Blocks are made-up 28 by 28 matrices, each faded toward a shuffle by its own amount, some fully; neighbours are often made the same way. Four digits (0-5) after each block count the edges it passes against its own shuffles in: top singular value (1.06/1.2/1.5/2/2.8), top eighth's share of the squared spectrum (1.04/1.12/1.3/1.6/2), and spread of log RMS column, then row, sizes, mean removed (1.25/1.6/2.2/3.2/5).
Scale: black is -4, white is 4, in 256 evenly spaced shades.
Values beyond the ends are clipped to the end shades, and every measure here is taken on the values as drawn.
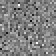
0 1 1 0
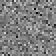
0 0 0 0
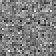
0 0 0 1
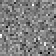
0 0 0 0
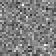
0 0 0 0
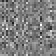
3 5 3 2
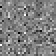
3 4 2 1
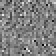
0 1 0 0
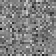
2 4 0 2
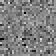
3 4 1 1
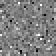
0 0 0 0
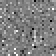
0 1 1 0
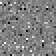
0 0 0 0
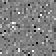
0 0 0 0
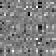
3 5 2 2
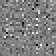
3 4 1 1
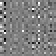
4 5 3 2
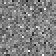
0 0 0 0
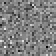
0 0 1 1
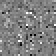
2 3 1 1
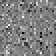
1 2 2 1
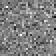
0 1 0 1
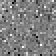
0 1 0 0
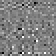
3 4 2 2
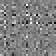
3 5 2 2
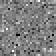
1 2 0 0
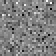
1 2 0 0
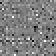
2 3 0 1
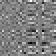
4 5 3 3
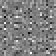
3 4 2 1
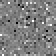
2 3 1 1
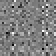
3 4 2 1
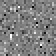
1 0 0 0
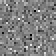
1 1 0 0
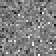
1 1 0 0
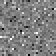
1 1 0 0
